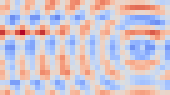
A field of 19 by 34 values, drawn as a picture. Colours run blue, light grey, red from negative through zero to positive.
Histogram: bell-shaped. Stripes: horizontal, repeating 3 times. Rings: centred on the middle right. Slope: none.
